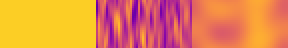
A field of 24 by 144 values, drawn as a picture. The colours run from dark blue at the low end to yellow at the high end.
The table splits into one row of 3 panels. Panel 1,1: very high, flat. Panel 1,2: middling, streaked downward, strong in contrast. Panel 1,3: high, smooth.
